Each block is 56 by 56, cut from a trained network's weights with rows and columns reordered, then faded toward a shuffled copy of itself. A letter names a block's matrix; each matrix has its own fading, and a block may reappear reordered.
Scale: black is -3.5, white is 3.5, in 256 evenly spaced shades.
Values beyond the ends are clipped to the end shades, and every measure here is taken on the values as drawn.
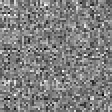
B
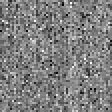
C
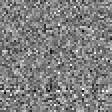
B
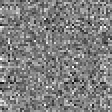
B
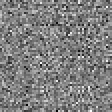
B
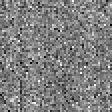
C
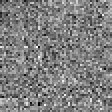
B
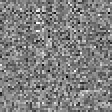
B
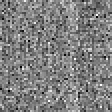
C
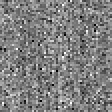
C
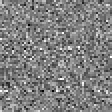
B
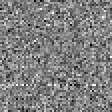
B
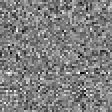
B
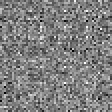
B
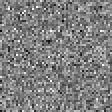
B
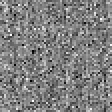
C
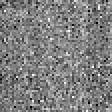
C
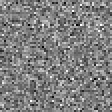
B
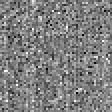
C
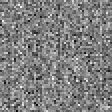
C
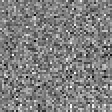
B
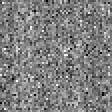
C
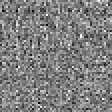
B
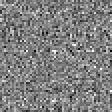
B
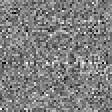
B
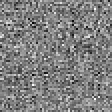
B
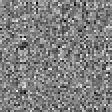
B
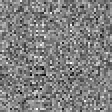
B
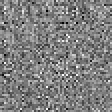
B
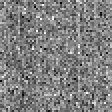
C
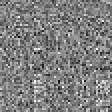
B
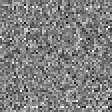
B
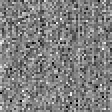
C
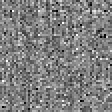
C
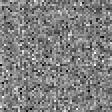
C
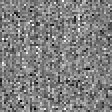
C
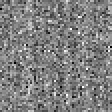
C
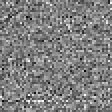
B
